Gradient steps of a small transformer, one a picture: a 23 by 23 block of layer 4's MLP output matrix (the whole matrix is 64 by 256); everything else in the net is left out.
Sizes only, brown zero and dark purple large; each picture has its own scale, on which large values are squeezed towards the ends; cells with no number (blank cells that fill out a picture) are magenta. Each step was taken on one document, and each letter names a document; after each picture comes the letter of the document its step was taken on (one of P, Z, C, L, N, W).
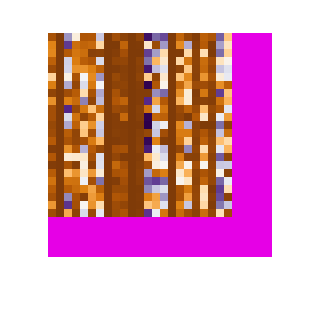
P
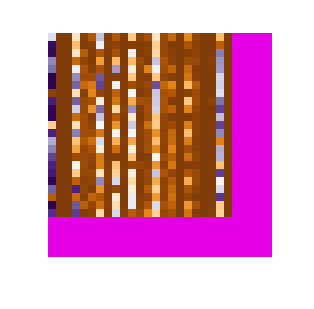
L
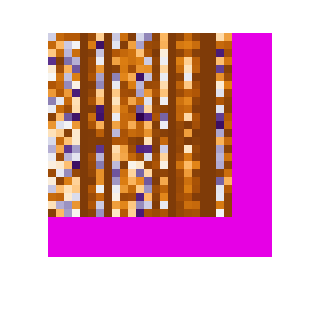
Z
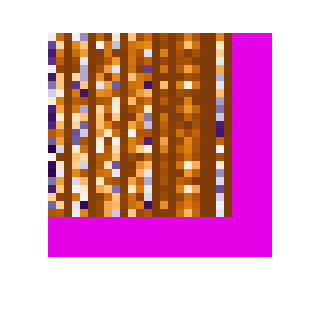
L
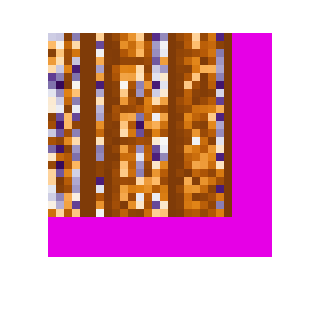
Z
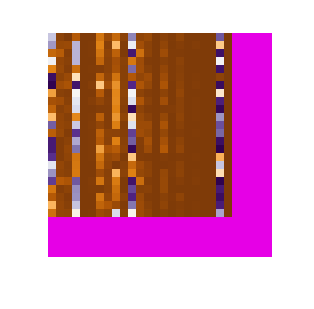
L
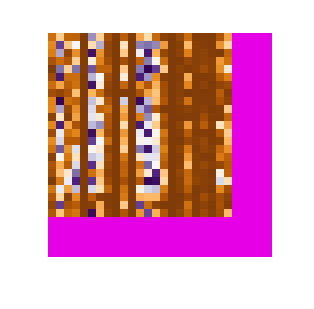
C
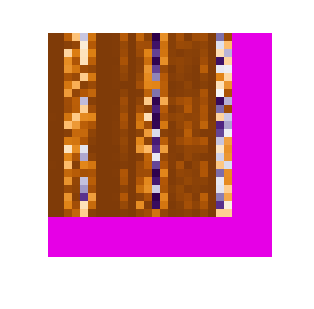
P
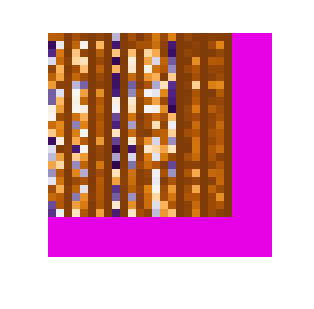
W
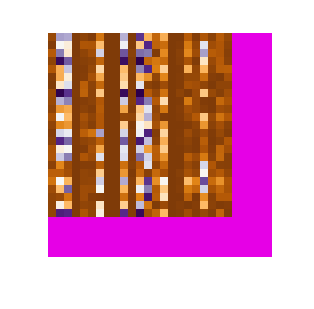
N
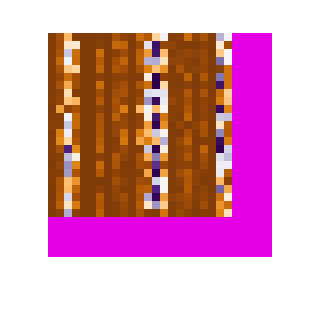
P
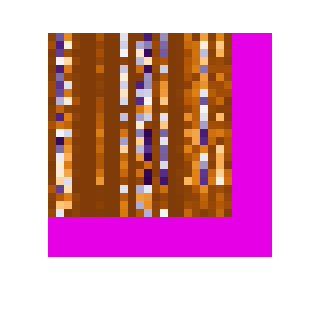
N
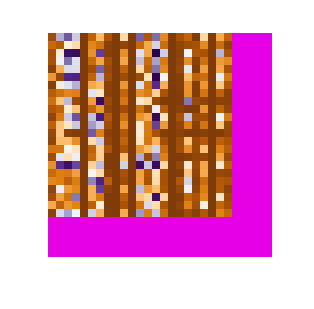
C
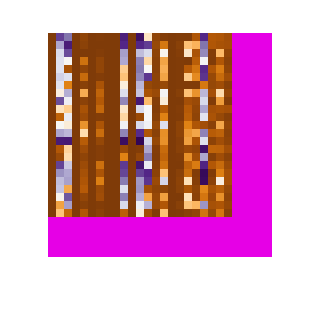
N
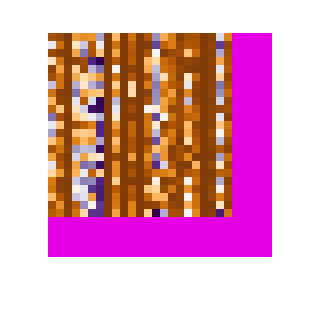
L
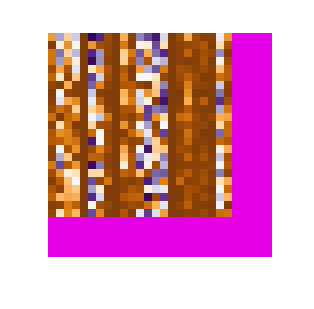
C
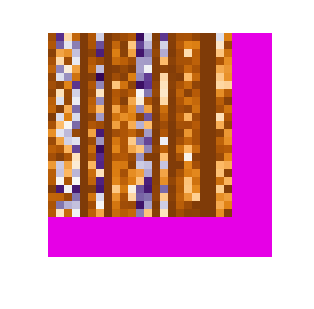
Z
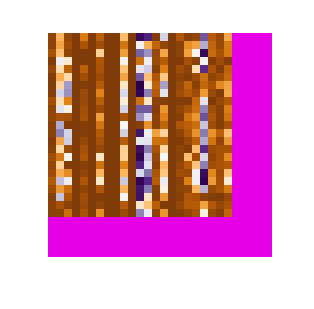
N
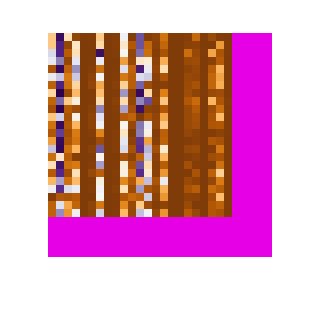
Z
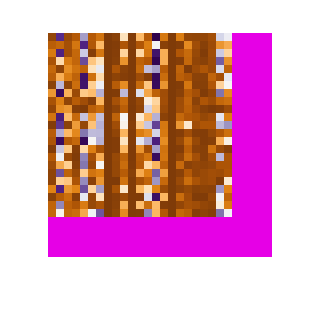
P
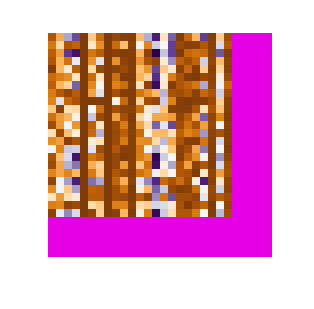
C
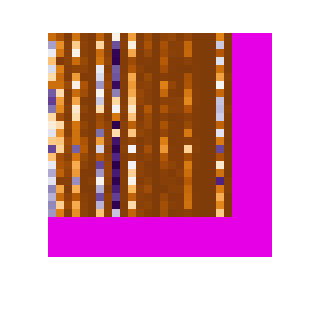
L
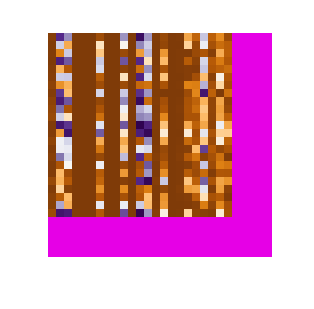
N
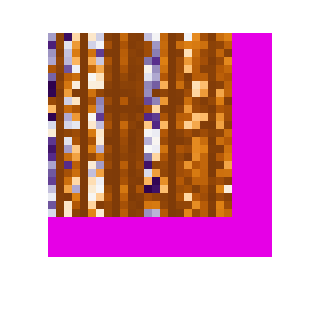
C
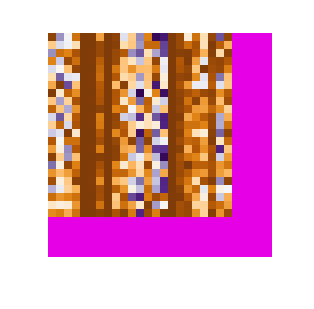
Z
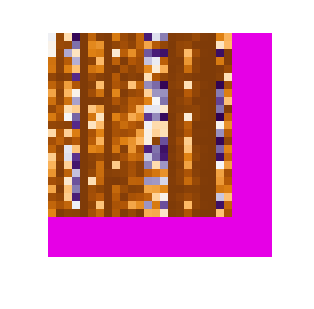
P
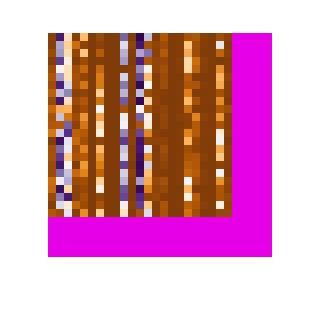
N
